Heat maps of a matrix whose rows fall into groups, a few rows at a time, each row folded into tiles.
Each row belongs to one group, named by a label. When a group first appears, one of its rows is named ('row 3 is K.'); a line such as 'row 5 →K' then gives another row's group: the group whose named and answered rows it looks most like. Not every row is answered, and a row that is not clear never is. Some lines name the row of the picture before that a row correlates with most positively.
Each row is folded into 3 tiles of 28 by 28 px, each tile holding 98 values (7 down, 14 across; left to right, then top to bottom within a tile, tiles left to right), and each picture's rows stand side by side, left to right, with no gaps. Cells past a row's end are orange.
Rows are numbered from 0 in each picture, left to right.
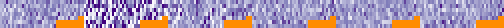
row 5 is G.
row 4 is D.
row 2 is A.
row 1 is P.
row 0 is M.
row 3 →G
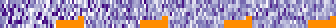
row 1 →P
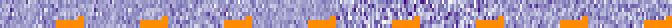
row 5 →D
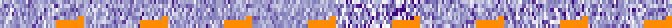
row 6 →D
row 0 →A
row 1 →M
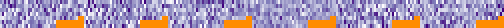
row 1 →P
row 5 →G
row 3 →A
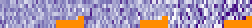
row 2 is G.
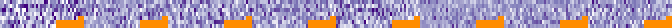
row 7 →P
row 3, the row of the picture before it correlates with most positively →0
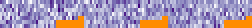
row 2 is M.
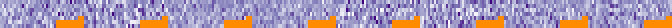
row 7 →A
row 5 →G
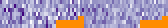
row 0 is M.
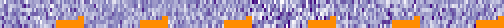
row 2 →G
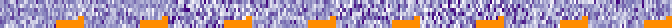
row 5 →G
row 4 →P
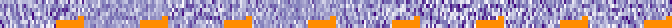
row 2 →P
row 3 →P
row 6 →P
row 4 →G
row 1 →P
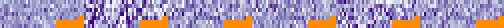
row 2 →P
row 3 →P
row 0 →A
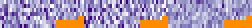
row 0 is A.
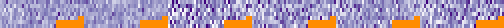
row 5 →M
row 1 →D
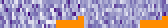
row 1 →G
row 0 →D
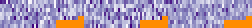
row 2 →D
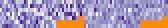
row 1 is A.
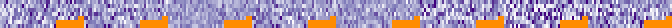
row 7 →A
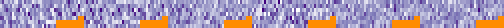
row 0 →D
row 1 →D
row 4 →D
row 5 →D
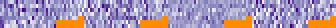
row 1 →P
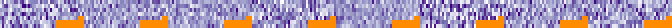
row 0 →A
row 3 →D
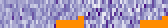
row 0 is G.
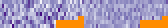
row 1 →M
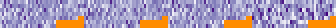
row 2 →P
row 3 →D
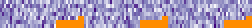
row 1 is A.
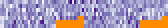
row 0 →G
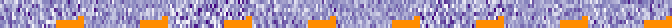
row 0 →D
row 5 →G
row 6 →A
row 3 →G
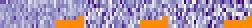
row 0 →D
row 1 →P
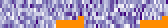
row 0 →G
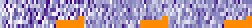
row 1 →P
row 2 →M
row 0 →M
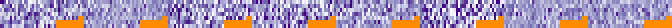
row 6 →A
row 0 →D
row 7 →D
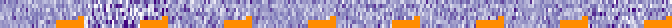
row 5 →M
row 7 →A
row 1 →G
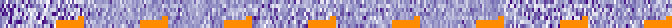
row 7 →P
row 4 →A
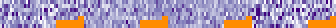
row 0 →A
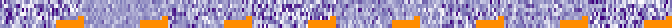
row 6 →A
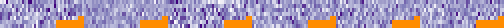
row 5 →M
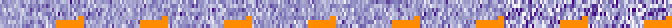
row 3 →P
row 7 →A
